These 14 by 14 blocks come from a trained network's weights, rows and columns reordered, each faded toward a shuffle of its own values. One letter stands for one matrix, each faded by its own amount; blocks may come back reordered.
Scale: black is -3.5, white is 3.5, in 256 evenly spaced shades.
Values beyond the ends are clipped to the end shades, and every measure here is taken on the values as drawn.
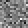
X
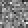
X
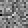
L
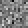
X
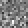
L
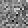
L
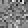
L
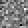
X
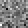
X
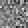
L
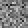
L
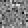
X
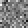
X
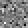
X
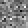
X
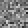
L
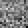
X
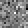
L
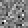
X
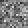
L
